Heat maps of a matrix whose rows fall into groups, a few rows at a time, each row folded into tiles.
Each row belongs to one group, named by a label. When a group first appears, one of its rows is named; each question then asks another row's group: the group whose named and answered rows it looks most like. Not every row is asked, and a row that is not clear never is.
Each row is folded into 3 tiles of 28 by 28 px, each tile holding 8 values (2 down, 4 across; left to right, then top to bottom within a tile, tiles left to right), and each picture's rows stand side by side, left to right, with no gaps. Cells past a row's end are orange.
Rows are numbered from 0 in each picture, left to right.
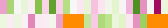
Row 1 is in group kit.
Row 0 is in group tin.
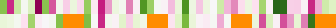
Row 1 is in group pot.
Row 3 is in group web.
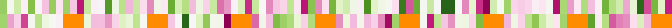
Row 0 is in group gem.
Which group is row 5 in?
web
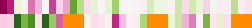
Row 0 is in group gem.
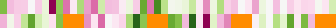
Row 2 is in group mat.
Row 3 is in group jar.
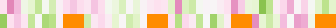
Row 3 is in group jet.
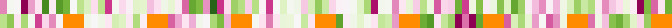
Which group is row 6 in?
jet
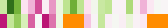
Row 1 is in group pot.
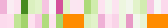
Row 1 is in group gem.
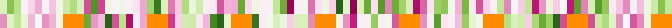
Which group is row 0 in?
jet
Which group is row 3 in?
mat
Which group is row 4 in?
pot
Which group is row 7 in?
jet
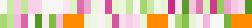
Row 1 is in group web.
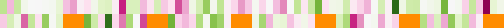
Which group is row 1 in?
mat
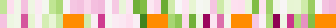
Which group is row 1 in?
kit
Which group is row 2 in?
mat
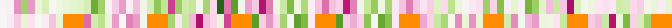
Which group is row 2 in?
tin
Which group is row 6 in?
web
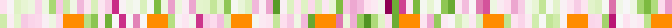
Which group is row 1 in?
mat
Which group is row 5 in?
web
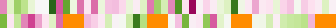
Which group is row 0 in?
tin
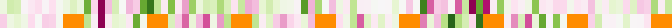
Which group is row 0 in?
jet
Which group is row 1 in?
pot
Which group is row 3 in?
tin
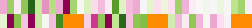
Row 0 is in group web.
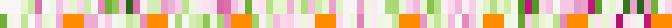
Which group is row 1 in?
pot
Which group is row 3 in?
tin
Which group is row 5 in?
jet
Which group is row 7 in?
tin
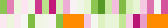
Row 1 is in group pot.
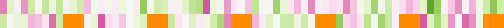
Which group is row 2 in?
mat
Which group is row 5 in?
jet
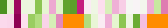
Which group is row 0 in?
pot
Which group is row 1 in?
gem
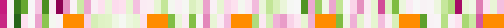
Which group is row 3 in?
tin
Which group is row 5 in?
mat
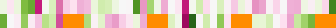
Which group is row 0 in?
mat
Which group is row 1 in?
tin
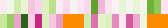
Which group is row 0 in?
mat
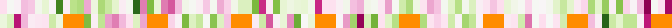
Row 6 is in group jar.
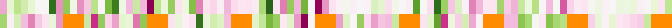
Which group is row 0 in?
tin
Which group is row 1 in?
web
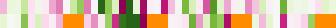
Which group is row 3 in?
web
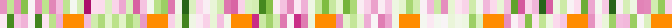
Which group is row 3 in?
jet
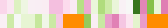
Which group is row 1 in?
tin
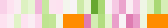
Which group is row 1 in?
jet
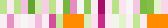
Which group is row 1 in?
pot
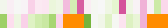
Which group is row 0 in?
gem
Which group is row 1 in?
mat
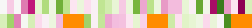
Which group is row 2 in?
kit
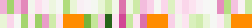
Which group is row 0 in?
jar
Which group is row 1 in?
mat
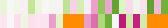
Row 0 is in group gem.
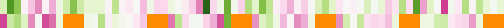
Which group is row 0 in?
jet
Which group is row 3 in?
jet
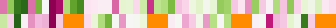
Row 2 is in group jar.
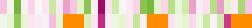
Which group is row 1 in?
pot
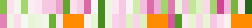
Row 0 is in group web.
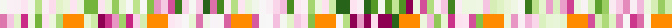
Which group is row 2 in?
tin
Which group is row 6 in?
web
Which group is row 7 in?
jet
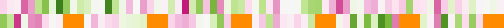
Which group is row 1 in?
web
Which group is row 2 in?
pot
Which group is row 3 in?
jar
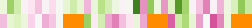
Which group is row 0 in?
jet
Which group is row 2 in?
jet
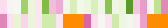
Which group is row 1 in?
pot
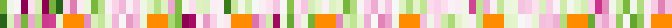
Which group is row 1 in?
jet
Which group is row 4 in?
jet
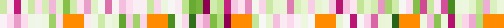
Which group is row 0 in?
pot
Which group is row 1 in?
jar
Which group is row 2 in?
mat
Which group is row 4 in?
kit
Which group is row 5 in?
web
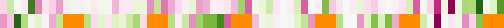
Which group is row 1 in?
gem
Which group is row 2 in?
gem
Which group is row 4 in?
gem
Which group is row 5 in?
kit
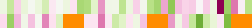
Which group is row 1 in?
pot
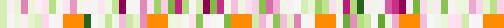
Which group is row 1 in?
mat
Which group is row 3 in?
jar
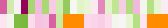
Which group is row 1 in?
pot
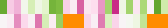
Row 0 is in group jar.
